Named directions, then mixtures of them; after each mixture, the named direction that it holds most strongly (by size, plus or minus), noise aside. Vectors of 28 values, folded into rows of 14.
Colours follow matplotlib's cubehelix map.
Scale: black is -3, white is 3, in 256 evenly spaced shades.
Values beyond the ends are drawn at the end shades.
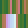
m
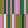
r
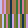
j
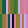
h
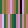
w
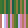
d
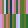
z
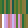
d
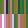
d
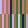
j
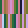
w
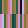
w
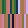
h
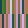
j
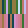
h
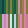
h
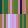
m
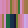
m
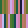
w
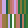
h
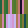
m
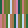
j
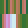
m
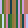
j
